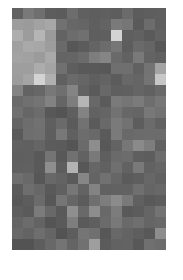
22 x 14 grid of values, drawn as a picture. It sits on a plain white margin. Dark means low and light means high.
Mirror symmetry: none. Histogram: skewed, a long tail of high values. Odd patch: higher, in the top left. Ninth with the highest average: top left.
